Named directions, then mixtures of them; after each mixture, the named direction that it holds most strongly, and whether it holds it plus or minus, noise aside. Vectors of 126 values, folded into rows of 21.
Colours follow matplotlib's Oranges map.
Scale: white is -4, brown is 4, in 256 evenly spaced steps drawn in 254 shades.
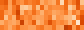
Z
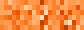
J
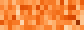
Z, minus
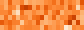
Z, minus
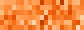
J, plus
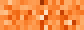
J, plus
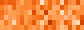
J, minus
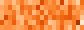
Z, minus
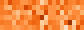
J, minus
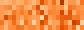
J, plus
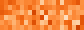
J, minus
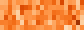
Z, minus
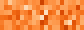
J, plus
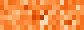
J, minus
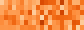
J, plus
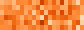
J, plus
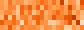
Z, minus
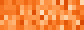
Z, plus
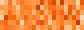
Z, minus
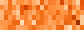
Z, minus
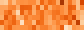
Z, minus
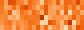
J, minus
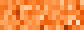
Z, plus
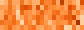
Z, minus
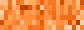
Z, minus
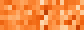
J, minus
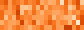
Z, plus
